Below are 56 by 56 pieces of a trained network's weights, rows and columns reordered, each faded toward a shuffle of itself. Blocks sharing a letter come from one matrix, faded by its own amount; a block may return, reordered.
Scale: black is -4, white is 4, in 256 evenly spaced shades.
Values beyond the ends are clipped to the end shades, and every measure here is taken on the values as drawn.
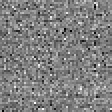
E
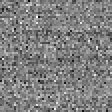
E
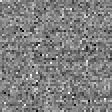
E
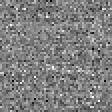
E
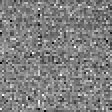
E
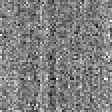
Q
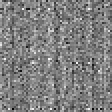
Q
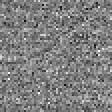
E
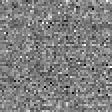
E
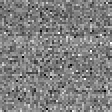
E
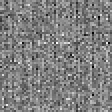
Q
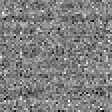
E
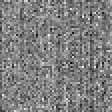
Q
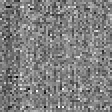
Q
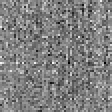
Q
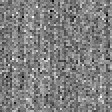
Q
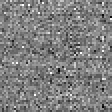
E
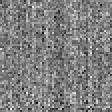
Q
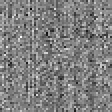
Q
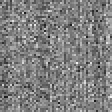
Q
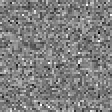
E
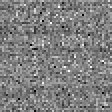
E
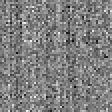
Q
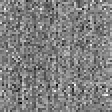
Q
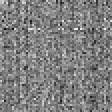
Q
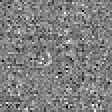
E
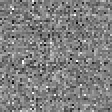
E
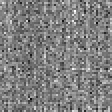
Q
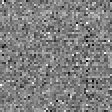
E
